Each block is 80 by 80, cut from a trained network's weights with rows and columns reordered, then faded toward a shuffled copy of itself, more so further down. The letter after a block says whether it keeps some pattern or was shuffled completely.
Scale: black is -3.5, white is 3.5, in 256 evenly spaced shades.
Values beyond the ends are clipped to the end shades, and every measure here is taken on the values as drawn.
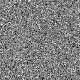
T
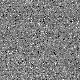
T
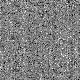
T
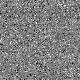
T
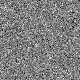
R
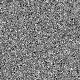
R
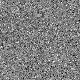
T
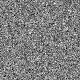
R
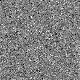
T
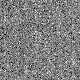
T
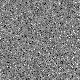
R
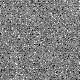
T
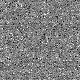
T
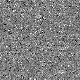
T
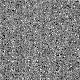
T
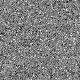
R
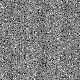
T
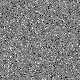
R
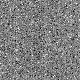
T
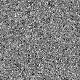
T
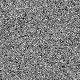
R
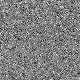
R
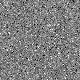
R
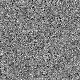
T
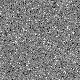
R
